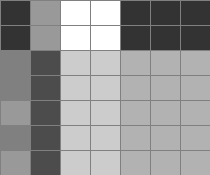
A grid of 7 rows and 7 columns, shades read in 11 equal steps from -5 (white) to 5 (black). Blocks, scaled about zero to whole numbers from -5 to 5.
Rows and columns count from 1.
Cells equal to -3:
10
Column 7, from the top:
3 3 -2 -2 -2 -2 -2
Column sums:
4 8 -25 -25 -4 -4 -4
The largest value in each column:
3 2 -3 -3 3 3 3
